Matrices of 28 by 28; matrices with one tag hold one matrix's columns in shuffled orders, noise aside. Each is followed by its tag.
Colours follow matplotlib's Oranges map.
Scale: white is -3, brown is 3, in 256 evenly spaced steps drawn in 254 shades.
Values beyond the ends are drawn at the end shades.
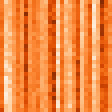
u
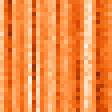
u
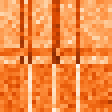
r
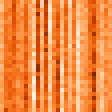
u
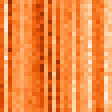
u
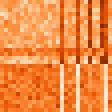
r
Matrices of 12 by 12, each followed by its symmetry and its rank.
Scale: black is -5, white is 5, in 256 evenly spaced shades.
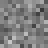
antisymmetric, full rank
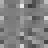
neither, rank two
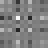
symmetric, rank one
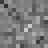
symmetric, full rank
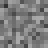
symmetric, full rank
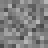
antisymmetric, full rank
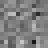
neither, rank two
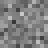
antisymmetric, full rank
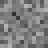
symmetric, full rank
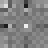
symmetric, rank two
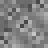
symmetric, full rank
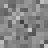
symmetric, full rank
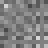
symmetric, rank two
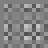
symmetric, rank one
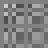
symmetric, rank one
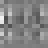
neither, rank two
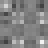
symmetric, rank two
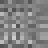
neither, rank two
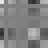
symmetric, rank one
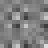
symmetric, rank two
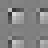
symmetric, rank one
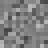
antisymmetric, full rank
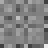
symmetric, rank two
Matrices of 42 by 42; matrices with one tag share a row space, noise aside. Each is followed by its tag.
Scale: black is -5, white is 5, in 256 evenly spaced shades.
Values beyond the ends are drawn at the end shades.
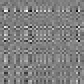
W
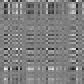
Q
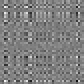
W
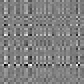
W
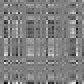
Q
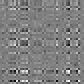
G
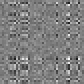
G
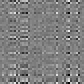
G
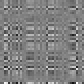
Q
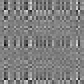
W
